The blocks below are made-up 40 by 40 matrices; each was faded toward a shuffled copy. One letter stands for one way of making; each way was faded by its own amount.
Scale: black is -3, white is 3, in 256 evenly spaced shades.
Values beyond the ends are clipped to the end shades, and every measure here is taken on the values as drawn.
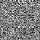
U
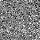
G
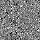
G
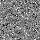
G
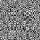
U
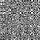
U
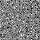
G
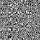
U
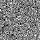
G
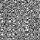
U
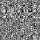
U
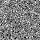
G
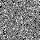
G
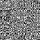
U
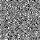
G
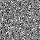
G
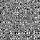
U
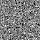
G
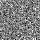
G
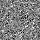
G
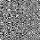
U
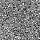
G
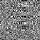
U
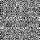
U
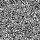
G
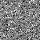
G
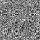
U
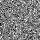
G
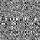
U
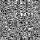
U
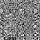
U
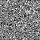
G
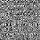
U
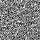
G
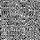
U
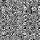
U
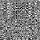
U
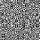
U
